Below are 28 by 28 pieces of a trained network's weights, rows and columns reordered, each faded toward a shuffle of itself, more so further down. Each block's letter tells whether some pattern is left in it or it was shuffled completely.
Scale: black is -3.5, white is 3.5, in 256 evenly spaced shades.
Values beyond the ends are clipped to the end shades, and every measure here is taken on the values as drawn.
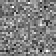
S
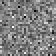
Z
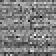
S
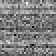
S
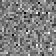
Z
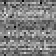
S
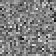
Z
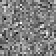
S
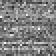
S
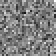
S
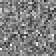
S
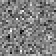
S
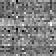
S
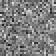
Z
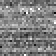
S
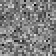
S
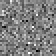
Z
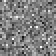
Z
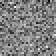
Z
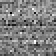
S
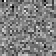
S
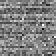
S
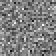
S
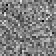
Z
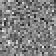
Z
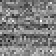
S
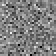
Z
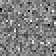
Z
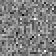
Z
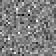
Z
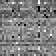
S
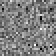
S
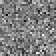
Z
